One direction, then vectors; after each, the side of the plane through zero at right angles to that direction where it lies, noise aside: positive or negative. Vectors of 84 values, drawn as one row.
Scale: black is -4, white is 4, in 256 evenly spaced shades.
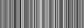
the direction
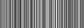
positive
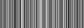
positive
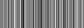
negative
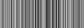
negative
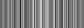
positive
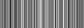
positive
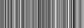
negative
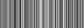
positive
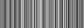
positive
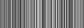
positive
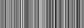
positive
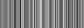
positive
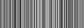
positive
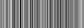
positive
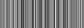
negative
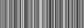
positive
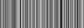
positive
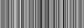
negative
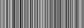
positive
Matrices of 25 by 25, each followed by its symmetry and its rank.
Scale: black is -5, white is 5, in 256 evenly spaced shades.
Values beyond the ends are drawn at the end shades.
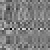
neither, rank three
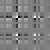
symmetric, rank one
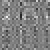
neither, rank three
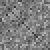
symmetric, full rank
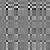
neither, rank one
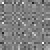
symmetric, rank three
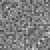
symmetric, full rank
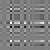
neither, rank one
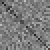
symmetric, full rank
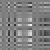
neither, rank one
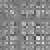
symmetric, rank three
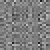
neither, rank three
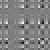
symmetric, rank one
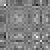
symmetric, rank three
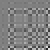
symmetric, rank one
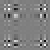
symmetric, rank one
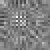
symmetric, rank three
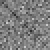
symmetric, full rank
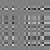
neither, rank one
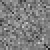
symmetric, full rank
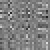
neither, rank three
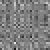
neither, rank three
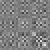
symmetric, rank three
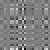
neither, rank one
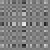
symmetric, rank one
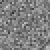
symmetric, full rank
